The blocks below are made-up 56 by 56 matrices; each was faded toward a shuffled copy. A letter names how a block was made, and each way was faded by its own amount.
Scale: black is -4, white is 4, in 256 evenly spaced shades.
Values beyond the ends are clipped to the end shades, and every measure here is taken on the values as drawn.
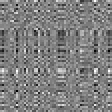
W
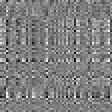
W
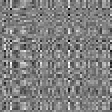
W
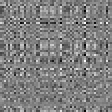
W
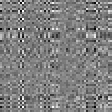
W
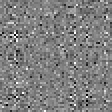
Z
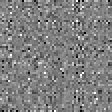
Z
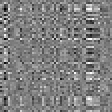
W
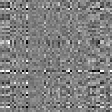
W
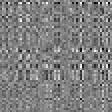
W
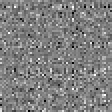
Z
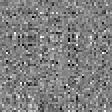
Z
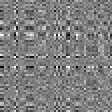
W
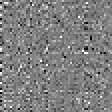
Z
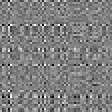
W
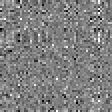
Z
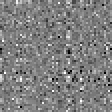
Z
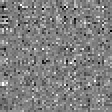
Z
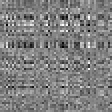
W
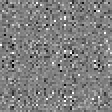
Z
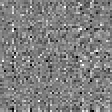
Z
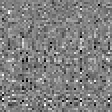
Z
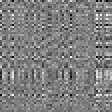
W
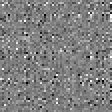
Z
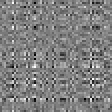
W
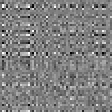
W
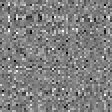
Z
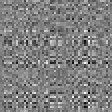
W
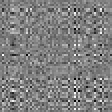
W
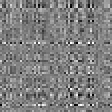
W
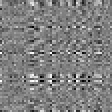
W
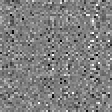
Z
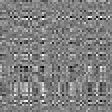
W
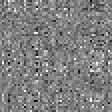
Z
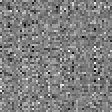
Z
